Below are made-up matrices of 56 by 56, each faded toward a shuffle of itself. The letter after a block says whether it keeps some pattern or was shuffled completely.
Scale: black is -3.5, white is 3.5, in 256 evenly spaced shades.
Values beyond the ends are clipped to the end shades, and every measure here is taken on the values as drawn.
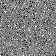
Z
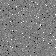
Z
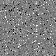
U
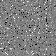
U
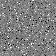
Z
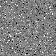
Z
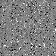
U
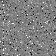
U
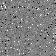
U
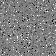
Z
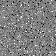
Z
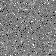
Z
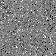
U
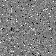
U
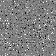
U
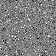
Z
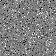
Z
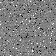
U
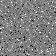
Z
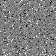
U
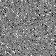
U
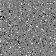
U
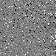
U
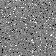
U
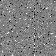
U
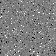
Z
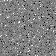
Z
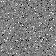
Z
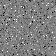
Z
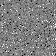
U
